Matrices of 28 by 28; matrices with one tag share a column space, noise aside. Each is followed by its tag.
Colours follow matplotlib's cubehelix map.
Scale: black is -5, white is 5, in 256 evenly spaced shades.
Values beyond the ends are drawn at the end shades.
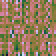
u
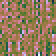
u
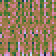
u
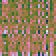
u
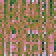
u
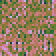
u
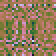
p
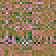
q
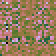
q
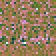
q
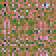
p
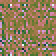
p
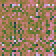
p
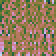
u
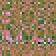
q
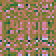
p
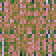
u
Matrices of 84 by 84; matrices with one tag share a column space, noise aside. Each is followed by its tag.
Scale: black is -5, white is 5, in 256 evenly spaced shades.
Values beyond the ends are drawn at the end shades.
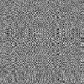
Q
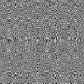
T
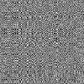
Q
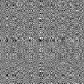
T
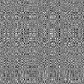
Q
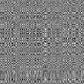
Q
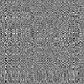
Q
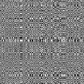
T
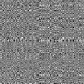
T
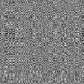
Q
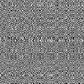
T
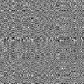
T
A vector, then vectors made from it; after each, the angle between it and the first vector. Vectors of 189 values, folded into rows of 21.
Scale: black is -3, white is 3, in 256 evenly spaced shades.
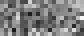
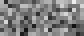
partly aligned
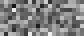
partly aligned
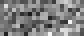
partly aligned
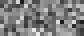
partly aligned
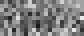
nearly parallel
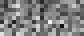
orthogonal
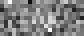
partly opposed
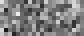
partly aligned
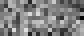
nearly opposite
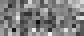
nearly parallel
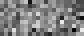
nearly opposite
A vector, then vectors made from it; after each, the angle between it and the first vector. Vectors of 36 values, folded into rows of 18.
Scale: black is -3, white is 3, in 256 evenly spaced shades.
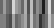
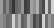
orthogonal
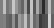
nearly parallel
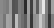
nearly opposite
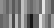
partly opposed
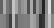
nearly parallel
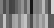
partly opposed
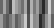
nearly parallel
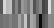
partly aligned
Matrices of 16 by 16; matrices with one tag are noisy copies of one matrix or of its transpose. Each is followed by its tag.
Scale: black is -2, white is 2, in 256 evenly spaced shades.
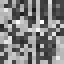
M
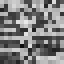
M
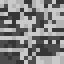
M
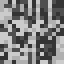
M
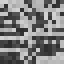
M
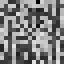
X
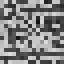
X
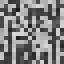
X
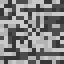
X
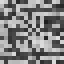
X
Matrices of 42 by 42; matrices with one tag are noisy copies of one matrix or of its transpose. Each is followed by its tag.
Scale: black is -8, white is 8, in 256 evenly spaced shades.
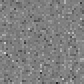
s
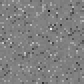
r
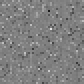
r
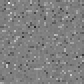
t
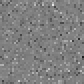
s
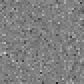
s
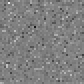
t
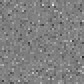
s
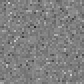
t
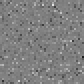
s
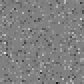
s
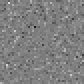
t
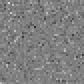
t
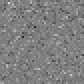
t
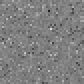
r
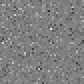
r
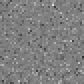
s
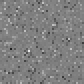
r
